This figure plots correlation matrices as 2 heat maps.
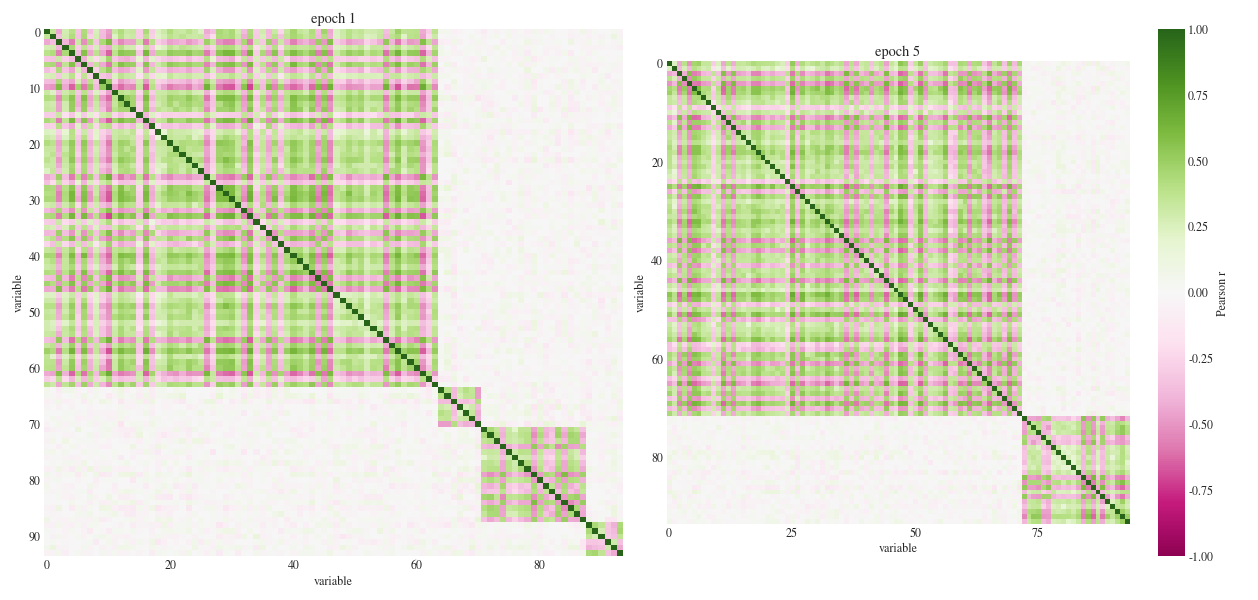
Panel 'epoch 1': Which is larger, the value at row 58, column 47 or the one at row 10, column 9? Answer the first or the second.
the second
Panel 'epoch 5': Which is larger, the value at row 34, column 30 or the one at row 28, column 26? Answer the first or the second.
the first
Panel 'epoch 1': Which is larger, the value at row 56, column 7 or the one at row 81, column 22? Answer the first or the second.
the second
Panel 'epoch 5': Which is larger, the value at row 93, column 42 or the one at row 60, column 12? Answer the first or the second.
the second
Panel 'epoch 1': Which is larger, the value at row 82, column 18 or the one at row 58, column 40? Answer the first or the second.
the second
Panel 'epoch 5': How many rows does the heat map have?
94
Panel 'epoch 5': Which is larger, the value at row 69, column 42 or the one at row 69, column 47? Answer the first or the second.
the second
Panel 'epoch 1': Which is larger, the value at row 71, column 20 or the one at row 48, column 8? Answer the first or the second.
the second
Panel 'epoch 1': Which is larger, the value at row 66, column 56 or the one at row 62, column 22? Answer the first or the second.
the first
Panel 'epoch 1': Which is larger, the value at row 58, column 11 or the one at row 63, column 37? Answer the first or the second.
the second
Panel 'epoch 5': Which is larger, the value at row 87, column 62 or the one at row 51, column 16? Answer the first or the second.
the second
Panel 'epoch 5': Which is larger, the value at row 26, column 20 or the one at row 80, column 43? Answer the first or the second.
the second
